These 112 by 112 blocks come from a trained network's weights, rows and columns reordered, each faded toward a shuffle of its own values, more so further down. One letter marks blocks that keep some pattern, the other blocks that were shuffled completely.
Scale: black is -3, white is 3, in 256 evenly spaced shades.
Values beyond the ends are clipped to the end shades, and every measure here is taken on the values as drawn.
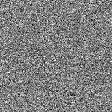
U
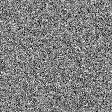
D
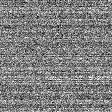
U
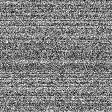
U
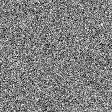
D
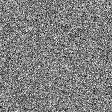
D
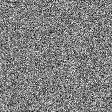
D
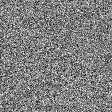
D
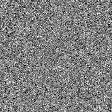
U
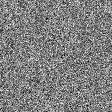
D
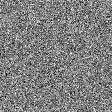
D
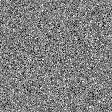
D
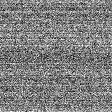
U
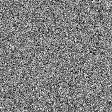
U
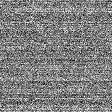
U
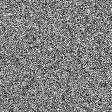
D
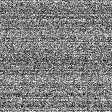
U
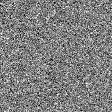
U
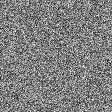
D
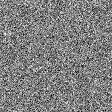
D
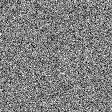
D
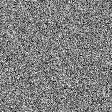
D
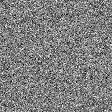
U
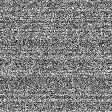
U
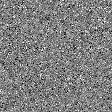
U
